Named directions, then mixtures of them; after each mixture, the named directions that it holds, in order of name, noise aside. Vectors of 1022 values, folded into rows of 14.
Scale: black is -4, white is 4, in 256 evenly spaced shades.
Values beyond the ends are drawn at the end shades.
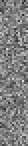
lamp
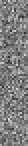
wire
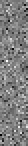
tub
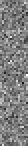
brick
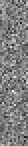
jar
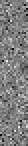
tub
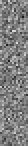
brick, wire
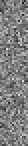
lamp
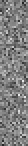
lamp, tub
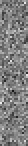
brick, jar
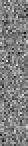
tub, wire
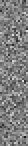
jar, lamp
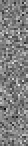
brick, lamp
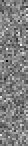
lamp, tub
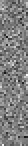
brick, jar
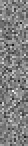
jar, wire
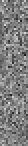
lamp, wire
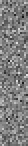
brick, wire
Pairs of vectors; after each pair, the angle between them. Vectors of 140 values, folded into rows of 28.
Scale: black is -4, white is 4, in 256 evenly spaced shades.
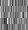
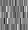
partly aligned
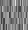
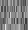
orthogonal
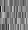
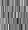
partly opposed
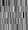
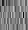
nearly parallel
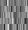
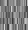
nearly opposite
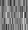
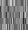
nearly opposite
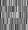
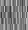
orthogonal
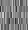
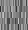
nearly parallel
